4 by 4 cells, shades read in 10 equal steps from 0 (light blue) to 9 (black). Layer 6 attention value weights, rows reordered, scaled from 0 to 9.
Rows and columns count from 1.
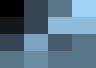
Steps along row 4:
down up same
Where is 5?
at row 3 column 3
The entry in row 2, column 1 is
8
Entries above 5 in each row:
2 2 1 0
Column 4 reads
0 1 4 4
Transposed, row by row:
9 8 6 4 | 6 6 2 3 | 4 1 5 4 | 0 1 4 4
